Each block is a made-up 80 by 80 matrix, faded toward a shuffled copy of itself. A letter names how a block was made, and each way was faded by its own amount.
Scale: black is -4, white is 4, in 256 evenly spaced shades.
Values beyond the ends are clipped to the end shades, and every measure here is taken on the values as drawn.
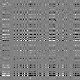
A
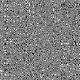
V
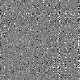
V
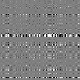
A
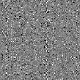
V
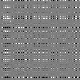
A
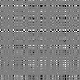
A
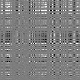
A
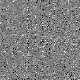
V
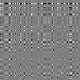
A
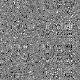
V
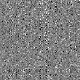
V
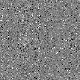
V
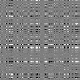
A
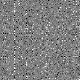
V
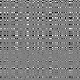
A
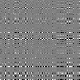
A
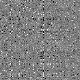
V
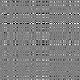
A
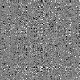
V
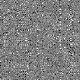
V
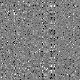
V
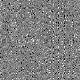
V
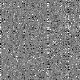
V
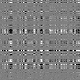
A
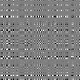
A
